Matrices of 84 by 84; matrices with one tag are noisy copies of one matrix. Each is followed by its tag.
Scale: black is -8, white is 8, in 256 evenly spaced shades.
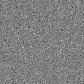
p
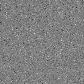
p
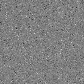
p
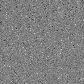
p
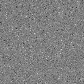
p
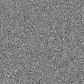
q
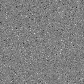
p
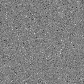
p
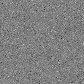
q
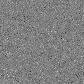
q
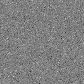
q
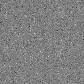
p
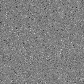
p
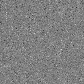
p
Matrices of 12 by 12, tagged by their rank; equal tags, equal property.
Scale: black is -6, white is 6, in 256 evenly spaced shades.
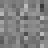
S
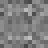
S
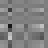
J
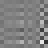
J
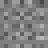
S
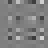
J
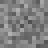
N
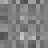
S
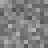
N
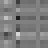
J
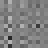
S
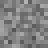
N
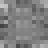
S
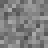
N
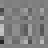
J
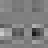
J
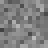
N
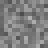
N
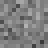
N
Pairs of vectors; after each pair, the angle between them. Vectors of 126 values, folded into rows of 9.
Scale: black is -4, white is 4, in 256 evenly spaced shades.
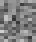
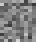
partly aligned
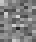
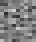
nearly opposite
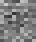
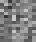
partly aligned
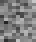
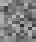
partly opposed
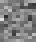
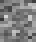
nearly opposite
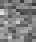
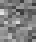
nearly parallel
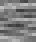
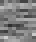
nearly parallel
